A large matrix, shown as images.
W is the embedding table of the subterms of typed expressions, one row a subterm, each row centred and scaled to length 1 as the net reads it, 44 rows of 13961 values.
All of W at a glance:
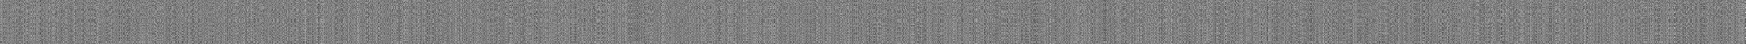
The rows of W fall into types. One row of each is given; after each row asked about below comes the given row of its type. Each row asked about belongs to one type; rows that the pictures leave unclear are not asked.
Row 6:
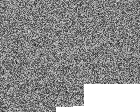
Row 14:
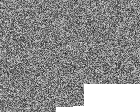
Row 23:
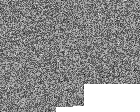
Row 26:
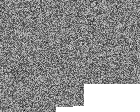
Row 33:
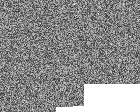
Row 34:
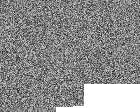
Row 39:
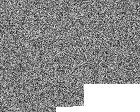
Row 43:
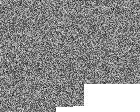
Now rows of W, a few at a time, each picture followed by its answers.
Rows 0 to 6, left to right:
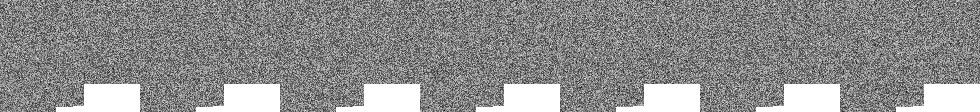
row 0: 23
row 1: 33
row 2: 39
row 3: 26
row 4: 43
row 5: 33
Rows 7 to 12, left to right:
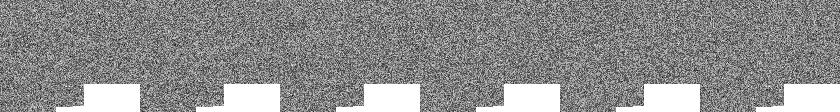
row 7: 14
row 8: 6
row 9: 43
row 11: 23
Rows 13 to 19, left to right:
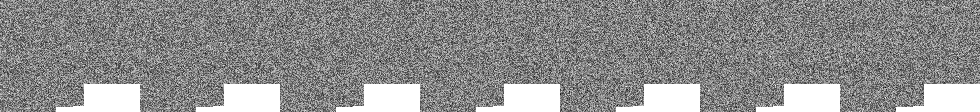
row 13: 14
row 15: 39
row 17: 33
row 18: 6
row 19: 43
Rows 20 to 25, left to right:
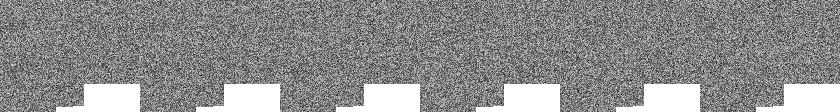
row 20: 43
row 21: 43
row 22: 26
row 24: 34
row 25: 6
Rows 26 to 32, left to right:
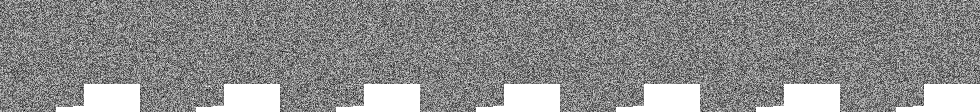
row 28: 6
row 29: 23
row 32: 23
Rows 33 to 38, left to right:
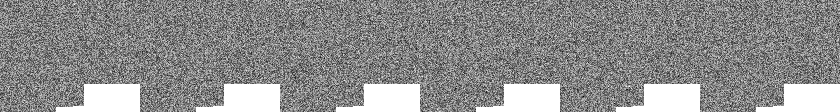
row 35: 26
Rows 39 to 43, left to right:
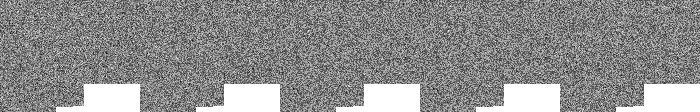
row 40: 23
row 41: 34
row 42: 34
